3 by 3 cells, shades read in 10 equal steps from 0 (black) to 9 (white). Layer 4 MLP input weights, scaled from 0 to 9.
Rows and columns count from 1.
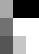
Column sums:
13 16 18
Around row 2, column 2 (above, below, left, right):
0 7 4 9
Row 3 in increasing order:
3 7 9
